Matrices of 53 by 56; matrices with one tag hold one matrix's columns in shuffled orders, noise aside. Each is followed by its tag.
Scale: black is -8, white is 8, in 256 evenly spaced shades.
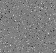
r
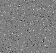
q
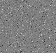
q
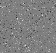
r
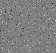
r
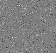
q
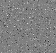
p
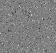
r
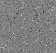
r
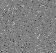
q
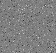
q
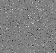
p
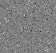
r
